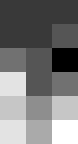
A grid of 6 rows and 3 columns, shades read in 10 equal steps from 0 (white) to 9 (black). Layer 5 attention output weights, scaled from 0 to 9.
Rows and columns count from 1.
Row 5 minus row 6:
1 1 2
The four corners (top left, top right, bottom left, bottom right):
7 7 1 0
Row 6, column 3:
0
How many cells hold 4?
1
